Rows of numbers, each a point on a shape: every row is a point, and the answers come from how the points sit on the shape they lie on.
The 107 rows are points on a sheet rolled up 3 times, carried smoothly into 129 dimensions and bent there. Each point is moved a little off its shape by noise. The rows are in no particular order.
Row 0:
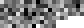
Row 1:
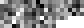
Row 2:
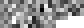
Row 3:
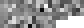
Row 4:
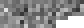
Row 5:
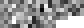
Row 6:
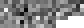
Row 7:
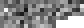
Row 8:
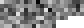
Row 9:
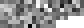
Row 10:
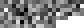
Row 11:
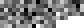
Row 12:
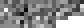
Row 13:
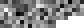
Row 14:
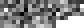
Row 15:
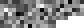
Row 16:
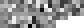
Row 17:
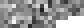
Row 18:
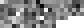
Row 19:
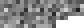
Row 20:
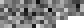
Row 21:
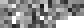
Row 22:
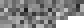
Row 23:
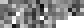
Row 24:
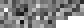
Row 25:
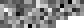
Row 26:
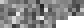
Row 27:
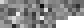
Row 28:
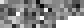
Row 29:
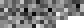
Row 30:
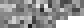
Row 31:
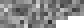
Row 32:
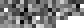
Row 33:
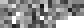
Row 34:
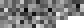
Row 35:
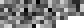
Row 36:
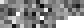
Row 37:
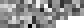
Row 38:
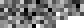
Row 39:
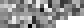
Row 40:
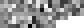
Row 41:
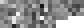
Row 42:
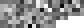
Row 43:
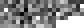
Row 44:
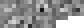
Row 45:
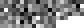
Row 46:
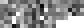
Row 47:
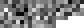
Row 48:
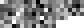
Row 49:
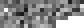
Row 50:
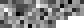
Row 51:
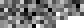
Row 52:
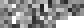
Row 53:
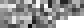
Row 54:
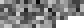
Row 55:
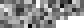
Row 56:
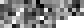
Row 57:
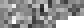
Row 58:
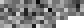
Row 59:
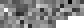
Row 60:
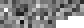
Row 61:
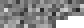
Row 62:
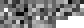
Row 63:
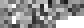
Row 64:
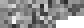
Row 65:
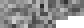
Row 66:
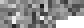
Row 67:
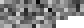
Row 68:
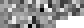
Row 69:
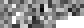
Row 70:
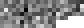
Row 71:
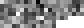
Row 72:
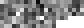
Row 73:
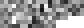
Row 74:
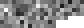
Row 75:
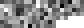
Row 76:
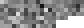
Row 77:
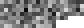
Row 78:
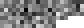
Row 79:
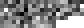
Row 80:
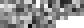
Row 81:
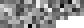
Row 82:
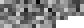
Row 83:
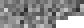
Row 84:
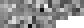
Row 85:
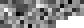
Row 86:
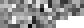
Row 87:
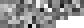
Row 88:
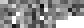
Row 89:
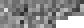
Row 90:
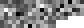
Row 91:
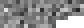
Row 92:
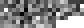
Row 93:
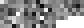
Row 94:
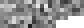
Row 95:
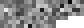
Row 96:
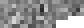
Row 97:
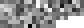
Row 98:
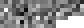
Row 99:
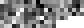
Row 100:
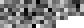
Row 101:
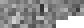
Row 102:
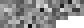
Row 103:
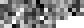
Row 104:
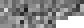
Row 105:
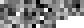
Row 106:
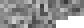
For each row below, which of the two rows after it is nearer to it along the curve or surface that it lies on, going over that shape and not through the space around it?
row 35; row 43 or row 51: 51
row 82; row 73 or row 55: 73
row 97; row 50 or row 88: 50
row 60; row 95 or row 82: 95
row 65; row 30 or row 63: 30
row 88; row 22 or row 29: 29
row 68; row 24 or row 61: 24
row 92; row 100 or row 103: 100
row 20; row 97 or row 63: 63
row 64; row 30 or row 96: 30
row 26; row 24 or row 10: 24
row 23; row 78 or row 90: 78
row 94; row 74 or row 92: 74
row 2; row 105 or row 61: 105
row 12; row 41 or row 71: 71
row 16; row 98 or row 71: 71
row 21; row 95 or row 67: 67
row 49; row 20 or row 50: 20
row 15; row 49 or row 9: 9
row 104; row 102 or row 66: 66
